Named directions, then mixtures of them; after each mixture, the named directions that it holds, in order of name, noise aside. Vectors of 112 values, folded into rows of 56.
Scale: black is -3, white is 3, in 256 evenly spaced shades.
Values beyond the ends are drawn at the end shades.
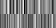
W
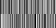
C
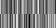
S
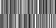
C, S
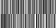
C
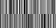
C, W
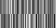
C, S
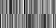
C, S, W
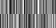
S, W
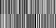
C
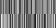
C, S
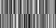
S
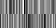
C, S, W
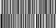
C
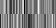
C, S, W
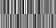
W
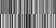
C, S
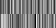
C, W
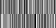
C
